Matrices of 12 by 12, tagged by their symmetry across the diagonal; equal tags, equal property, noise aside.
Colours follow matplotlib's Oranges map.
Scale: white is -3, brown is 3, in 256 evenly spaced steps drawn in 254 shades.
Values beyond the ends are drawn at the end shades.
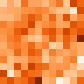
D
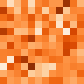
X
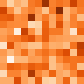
X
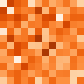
D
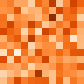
X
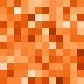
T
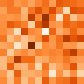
X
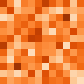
D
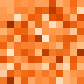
T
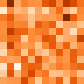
X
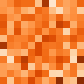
D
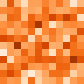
T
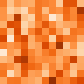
T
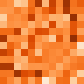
D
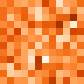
T
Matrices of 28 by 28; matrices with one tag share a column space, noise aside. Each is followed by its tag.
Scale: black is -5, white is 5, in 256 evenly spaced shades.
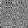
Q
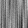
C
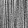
C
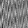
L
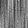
C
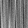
C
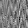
L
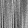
C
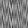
L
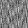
L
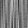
C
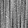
C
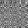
Q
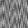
L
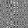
Q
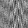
L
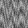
L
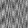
L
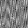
L
